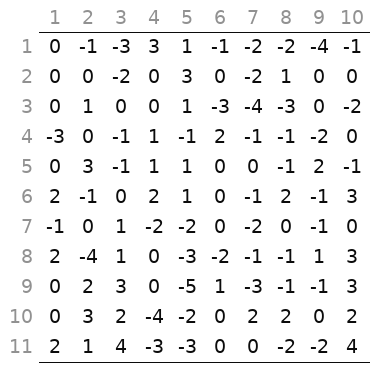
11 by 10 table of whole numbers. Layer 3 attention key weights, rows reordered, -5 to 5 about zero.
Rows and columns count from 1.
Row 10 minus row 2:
0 3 4 -4 -5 0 4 1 0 2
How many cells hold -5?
1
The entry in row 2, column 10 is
0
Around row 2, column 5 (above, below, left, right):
1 1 0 0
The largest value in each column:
2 3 4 3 3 2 2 2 2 4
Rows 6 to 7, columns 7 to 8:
-1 2 / -2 0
